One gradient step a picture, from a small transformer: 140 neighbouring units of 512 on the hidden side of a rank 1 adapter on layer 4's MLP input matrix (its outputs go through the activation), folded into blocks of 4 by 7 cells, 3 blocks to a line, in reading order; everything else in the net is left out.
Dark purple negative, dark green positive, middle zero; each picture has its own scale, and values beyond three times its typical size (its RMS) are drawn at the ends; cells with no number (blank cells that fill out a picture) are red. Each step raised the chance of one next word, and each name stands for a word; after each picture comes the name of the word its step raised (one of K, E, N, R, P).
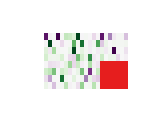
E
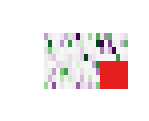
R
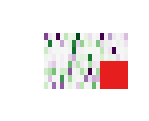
E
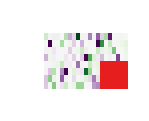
R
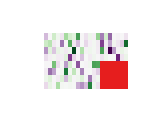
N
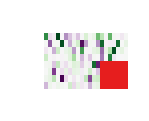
E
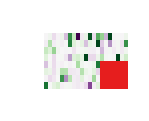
R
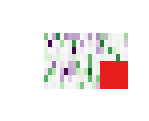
N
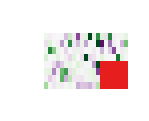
R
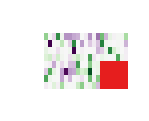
N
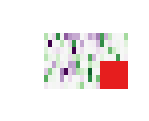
N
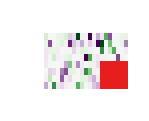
R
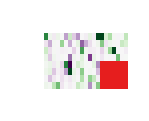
E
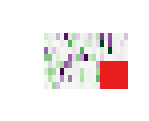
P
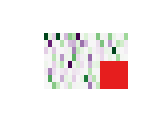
E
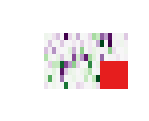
P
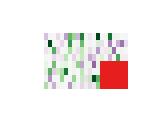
R
